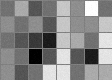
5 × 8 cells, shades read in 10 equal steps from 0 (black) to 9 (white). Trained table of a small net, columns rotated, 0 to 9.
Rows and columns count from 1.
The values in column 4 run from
1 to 8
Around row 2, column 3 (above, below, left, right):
3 2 4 3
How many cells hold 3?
6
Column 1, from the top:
4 5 4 5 5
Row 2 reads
5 4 5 3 7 5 5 7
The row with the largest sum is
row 5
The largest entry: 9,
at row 1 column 7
